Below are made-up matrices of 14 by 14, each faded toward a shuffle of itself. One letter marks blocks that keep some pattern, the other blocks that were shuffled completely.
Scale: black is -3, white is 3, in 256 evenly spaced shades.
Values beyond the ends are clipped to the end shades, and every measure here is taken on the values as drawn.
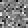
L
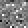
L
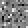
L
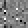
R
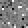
L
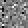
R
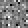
L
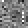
R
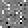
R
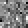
R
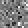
R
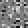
R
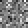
R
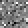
L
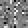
R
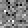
R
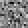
L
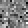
L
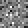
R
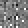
R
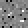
L
